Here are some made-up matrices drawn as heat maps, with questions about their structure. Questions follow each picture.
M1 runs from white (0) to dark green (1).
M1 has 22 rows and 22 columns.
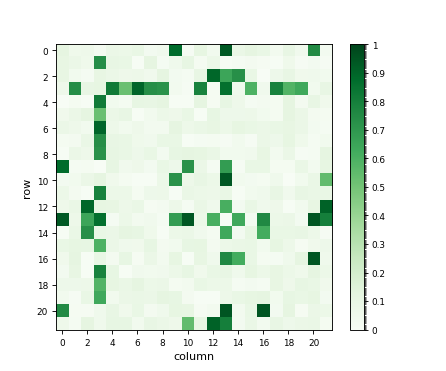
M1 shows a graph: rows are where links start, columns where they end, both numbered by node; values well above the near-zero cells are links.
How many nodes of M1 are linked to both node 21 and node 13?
2
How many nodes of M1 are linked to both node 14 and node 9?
1
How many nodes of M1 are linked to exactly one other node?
11
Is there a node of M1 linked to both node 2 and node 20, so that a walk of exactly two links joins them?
yes
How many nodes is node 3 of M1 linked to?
12
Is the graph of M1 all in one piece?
yes
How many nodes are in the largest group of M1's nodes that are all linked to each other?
3
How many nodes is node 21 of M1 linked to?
3
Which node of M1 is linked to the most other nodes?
node 3
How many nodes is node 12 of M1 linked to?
3
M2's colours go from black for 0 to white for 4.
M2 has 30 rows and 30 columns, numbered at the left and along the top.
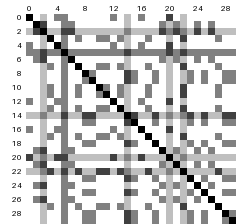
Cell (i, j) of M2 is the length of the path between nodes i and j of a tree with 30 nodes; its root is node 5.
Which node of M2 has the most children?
14
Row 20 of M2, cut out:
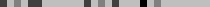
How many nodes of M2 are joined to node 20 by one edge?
5
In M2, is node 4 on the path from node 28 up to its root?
no
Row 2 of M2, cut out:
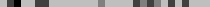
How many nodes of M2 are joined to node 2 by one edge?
7
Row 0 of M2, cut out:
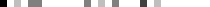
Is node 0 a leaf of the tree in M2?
yes
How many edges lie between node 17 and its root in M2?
2
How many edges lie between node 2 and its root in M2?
1
